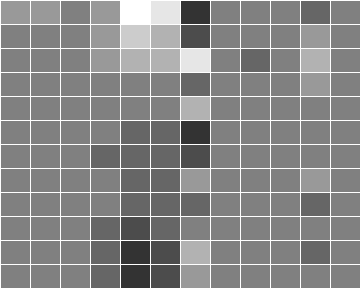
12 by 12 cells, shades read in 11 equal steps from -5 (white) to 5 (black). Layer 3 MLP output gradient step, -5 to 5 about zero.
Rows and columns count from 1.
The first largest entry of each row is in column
7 7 9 7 1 7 7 5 5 5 5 5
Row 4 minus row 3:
0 0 0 1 2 2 5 0 -1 0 1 0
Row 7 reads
0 0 0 1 1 1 2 0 0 0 0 0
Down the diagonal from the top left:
-1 0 0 0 0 1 2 0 0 0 1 0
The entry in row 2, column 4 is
-1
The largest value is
3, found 4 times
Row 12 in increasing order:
-1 0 0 0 0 0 0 0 0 1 2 3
